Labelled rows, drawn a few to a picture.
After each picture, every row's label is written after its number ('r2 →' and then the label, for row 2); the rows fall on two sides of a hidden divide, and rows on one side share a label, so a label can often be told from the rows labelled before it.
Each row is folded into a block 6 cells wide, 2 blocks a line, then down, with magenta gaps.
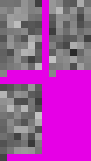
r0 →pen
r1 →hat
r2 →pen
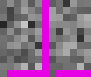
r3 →pen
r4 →pen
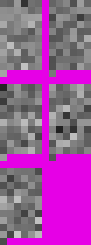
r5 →pen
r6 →pen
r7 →pen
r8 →pen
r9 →pen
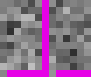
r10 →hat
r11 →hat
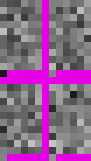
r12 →pen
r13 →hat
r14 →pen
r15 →hat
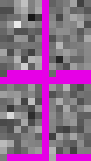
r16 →pen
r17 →pen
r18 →hat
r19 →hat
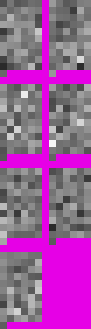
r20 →pen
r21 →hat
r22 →pen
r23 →hat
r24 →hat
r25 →pen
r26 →pen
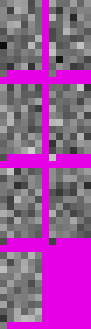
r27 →pen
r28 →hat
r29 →pen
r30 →pen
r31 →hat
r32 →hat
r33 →pen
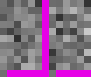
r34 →pen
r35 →pen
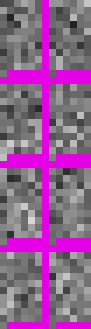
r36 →pen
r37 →hat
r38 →hat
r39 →hat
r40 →pen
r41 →pen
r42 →hat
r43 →pen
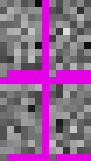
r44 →pen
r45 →pen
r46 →hat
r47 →hat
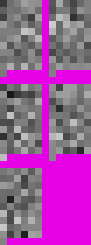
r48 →pen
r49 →pen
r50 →pen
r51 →hat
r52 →hat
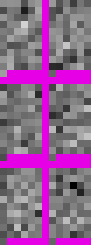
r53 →hat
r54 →pen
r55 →pen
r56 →hat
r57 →pen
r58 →hat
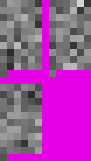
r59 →pen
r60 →pen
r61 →pen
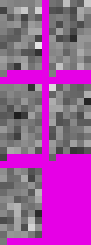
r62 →hat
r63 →hat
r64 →hat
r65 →hat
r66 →pen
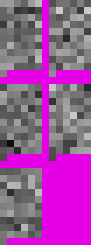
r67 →hat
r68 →pen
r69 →pen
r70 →pen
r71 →hat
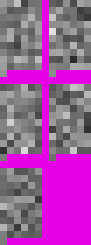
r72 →hat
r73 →pen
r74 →pen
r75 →pen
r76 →hat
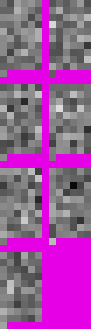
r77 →pen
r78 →pen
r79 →pen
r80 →pen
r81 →hat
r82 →pen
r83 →hat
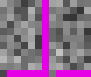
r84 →hat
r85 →hat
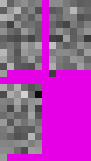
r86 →hat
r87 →hat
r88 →hat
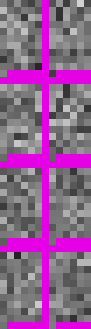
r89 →pen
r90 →pen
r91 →hat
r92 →pen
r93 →pen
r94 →pen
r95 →pen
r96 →hat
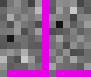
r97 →hat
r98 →hat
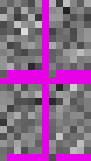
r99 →hat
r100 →hat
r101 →hat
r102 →pen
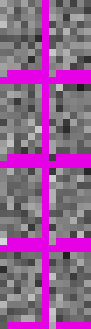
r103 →hat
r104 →hat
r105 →hat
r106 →hat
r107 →hat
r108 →pen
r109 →pen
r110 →hat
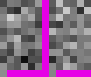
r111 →pen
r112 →pen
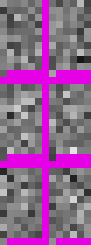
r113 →hat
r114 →pen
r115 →pen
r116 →pen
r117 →pen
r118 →pen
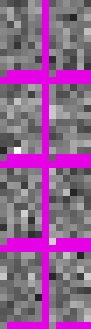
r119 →hat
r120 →pen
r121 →pen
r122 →pen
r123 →hat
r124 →hat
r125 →pen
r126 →hat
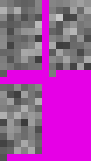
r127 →hat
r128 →hat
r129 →pen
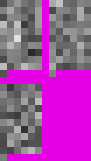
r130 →pen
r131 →hat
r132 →pen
